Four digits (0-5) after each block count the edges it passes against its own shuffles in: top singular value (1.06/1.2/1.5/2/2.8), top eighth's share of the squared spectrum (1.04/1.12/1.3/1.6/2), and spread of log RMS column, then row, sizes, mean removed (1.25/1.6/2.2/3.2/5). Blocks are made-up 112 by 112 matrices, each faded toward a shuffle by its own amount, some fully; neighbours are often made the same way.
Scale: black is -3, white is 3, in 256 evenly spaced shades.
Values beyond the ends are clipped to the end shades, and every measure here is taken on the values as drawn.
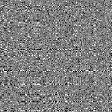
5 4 2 3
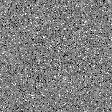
2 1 0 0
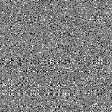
4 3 1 3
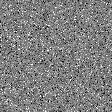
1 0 0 0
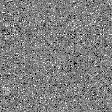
4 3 1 2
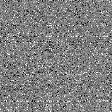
4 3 1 2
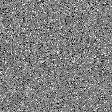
3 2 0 1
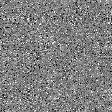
3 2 1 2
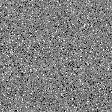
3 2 0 1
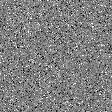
0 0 0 0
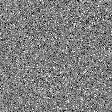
2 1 0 0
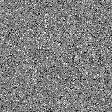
3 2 0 0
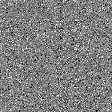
3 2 1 1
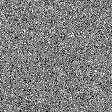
3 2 0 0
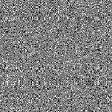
4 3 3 2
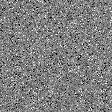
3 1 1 0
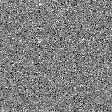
3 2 1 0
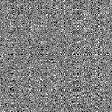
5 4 3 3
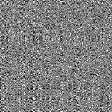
4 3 2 2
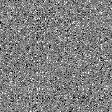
4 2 2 1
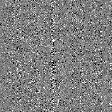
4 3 3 1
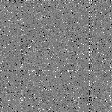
4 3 2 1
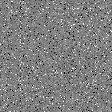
2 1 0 0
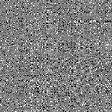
4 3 2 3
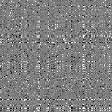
5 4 3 3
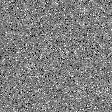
0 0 0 2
